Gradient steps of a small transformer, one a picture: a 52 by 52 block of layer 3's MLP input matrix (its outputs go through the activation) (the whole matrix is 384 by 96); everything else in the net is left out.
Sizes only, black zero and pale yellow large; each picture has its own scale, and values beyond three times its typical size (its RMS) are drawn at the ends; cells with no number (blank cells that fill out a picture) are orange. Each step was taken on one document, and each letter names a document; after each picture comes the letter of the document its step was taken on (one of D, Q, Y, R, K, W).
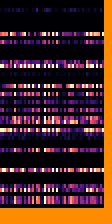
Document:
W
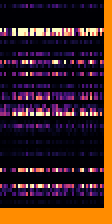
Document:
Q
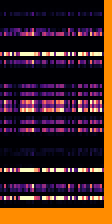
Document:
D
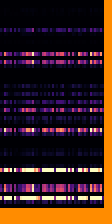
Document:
D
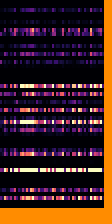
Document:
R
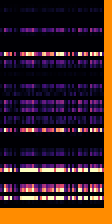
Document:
D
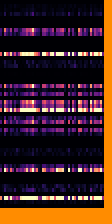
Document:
D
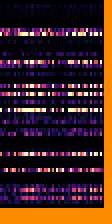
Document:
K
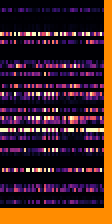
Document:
W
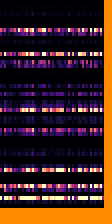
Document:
D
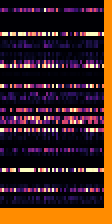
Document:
W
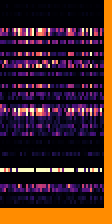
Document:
Q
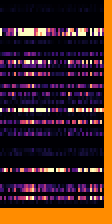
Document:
K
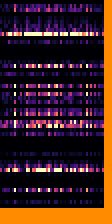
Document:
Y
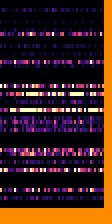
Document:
R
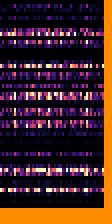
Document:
Y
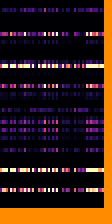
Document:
W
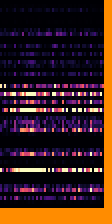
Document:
R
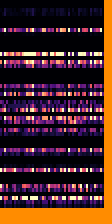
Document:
D
